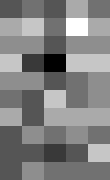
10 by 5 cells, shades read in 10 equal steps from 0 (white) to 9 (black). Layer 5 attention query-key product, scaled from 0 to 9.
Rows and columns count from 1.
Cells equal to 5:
11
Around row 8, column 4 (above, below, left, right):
3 6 5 5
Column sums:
45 48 54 37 37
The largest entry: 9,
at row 4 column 3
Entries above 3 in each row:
4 1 5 2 5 4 1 5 4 5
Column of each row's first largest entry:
1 3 3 3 3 2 2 1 3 1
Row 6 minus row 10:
-1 2 -3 0 -1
